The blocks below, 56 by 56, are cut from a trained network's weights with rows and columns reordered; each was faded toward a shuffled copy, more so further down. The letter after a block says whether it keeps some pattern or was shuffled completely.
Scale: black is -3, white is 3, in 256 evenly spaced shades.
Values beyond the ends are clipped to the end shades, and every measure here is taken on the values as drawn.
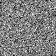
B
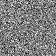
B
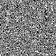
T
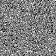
T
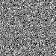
T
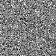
T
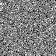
B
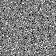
B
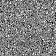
T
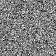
B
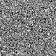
T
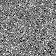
B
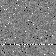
T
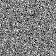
B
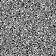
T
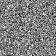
T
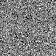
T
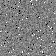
B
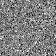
T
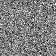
B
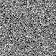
T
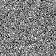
T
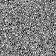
T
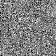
T
